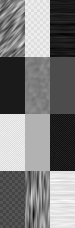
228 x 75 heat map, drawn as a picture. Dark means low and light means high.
The table splits into 4 rows of 3 panels. Panel 1,1: middling, slanting up to the right, strong in contrast. Panel 1,2: very high, checkered, faint in contrast. Panel 1,3: very low, streaked across, faint in contrast. Panel 2,1: very low, flat. Panel 2,2: middling, blotchy, faint in contrast. Panel 2,3: low, flat. Panel 3,1: very high, checkered, faint in contrast. Panel 3,2: high, flat. Panel 3,3: very low, checkered, faint in contrast. Panel 4,1: low, checkered, faint in contrast. Panel 4,2: middling, streaked downward, strong in contrast. Panel 4,3: very high, streaked across, faint in contrast.
